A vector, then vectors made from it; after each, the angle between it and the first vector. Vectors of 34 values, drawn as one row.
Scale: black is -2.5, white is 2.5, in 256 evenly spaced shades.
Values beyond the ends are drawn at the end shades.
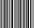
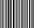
nearly opposite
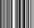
partly aligned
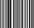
nearly opposite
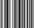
orthogonal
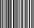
nearly opposite
